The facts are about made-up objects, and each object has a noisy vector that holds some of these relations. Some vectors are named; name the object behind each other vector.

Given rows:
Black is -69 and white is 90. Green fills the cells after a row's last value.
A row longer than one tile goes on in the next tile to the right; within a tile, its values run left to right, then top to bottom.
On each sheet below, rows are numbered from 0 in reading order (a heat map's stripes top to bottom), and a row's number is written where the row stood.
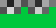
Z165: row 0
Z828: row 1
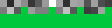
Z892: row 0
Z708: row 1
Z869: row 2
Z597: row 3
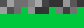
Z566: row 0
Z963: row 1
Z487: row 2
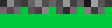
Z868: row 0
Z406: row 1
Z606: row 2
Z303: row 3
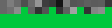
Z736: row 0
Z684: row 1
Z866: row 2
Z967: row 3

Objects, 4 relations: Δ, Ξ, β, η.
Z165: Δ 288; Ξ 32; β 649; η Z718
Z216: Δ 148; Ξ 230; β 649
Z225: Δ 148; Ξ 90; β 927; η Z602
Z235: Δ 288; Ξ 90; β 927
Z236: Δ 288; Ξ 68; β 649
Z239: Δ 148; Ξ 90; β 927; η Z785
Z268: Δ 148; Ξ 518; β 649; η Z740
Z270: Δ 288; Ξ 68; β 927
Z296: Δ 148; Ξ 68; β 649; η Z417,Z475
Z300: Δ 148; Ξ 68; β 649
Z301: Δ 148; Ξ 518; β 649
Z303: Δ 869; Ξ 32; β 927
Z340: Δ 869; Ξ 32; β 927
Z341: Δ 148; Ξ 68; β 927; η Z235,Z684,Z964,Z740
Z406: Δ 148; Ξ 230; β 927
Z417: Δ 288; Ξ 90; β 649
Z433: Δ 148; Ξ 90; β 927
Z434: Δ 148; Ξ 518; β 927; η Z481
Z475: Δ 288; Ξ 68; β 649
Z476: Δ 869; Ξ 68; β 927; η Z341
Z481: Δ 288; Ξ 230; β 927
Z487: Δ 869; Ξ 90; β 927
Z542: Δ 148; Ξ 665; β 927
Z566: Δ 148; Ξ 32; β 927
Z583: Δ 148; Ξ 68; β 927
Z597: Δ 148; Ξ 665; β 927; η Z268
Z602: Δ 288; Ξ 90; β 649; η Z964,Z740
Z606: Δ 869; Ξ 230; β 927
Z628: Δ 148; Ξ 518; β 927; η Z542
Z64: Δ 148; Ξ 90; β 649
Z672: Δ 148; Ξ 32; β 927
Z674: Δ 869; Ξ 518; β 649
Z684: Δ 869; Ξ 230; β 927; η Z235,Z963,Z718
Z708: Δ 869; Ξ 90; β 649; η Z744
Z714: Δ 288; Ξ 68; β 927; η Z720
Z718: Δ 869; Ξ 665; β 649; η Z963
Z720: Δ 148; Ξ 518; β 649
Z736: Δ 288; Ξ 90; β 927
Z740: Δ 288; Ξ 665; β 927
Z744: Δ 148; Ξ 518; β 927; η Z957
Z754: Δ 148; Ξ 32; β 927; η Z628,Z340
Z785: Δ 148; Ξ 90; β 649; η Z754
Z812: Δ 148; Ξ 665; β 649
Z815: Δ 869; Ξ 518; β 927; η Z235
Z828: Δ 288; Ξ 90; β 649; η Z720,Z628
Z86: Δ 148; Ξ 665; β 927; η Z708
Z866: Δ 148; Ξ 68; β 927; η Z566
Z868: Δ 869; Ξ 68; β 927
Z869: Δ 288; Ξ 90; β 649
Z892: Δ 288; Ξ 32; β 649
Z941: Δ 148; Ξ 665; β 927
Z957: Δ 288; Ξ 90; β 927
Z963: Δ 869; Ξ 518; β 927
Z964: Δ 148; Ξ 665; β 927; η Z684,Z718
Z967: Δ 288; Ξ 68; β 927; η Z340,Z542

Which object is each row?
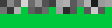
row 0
Z744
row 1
Z628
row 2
Z542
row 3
Z236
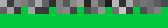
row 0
Z268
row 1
Z340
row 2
Z674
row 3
Z239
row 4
Z602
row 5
Z270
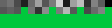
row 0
Z341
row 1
Z941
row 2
Z475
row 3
Z225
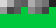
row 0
Z740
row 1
Z235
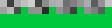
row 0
Z417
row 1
Z720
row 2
Z718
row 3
Z812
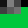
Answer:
Z476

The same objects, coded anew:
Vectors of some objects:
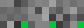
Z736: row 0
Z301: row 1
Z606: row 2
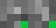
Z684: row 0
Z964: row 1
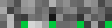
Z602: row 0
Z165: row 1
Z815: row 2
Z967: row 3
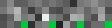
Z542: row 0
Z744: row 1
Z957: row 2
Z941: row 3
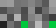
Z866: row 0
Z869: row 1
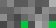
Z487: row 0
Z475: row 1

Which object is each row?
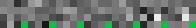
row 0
Z235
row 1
Z225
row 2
Z740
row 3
Z868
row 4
Z628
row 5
Z434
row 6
Z566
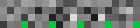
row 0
Z300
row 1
Z296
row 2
Z481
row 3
Z86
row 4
Z340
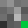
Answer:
Z406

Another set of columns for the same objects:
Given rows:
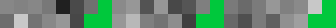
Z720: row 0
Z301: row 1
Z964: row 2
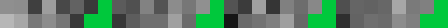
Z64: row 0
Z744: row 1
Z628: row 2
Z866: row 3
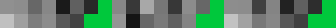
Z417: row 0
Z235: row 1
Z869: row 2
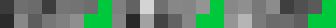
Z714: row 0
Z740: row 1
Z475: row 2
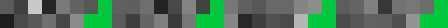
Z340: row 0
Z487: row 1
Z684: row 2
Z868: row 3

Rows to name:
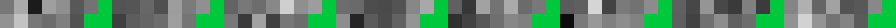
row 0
Z296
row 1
Z434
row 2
Z597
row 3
Z815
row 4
Z566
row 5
Z542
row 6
Z957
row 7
Z812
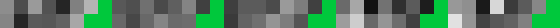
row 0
Z963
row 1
Z736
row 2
Z239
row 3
Z828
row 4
Z165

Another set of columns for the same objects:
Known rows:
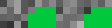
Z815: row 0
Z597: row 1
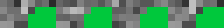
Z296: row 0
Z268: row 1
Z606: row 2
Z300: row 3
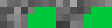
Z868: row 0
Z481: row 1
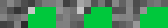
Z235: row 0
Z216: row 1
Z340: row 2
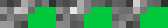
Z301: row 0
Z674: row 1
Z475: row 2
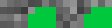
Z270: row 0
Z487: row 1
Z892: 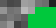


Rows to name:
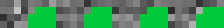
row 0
Z963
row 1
Z476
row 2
Z542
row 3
Z740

